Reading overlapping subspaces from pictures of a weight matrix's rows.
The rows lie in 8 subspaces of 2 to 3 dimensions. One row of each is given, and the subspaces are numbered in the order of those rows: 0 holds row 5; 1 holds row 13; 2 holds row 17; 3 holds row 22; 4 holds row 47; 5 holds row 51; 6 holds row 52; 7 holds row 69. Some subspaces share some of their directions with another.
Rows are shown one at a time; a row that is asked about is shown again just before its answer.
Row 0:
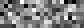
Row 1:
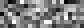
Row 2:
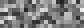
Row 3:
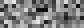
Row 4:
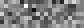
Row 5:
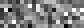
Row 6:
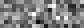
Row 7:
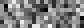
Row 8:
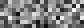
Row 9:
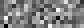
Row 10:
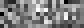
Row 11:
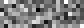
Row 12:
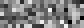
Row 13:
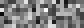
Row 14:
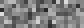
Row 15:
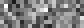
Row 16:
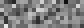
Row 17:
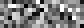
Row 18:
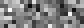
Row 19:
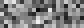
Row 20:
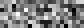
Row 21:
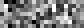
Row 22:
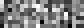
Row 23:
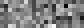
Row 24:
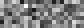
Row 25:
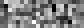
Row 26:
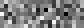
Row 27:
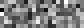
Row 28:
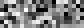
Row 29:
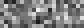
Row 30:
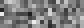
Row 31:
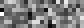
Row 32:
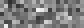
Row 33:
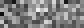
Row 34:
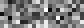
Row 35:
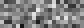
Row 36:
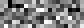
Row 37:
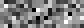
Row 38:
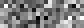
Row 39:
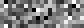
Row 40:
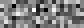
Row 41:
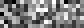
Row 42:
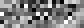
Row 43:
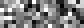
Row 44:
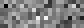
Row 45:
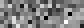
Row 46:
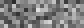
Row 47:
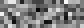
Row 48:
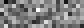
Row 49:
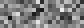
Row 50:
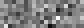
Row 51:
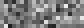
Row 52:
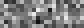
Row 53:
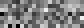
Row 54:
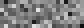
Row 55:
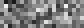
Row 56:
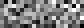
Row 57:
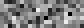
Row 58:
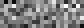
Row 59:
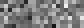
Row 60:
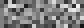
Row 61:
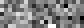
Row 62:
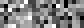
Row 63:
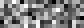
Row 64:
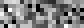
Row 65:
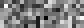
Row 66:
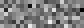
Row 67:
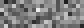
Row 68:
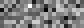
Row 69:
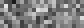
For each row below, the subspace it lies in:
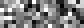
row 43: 0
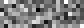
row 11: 7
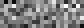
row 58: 2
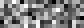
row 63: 3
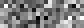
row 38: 3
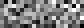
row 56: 2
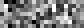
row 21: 1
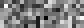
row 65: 3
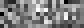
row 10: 3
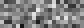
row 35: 6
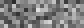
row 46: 6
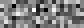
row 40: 1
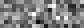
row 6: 6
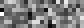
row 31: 1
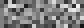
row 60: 2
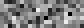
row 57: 4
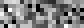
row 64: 0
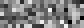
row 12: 6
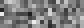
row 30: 1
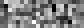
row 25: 1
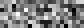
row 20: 6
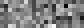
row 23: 1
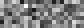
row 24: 3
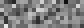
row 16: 5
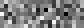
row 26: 5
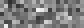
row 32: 2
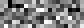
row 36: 2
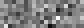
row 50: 5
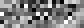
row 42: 4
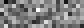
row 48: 7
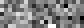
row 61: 1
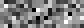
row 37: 4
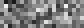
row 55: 1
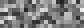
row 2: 0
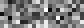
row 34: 2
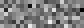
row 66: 0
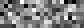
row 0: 4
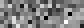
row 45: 4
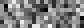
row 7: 7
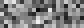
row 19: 6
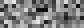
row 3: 0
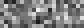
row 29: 6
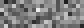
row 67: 7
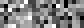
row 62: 5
